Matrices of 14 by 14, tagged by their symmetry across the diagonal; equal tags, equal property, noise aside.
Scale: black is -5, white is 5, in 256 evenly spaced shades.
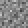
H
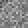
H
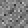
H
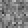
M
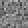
M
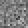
H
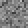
M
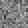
M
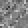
H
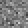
M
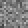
M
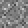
H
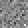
H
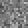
M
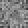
H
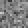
M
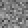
M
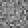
H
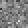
M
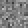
M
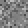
H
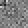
H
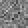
H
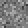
H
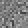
H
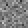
M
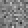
M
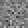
M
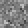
H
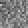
M
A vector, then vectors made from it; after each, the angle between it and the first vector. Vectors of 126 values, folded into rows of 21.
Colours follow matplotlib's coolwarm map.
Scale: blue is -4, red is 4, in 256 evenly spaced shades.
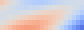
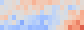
nearly opposite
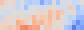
nearly parallel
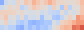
nearly opposite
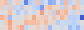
partly aligned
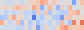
partly opposed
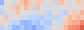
nearly opposite
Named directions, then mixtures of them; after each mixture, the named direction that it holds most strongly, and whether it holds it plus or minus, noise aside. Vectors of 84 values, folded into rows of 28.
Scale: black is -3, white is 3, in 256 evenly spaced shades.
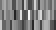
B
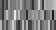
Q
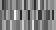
B, minus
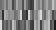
B, plus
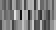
B, minus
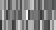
Q, minus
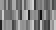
B, minus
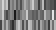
Q, minus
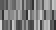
Q, plus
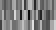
B, minus
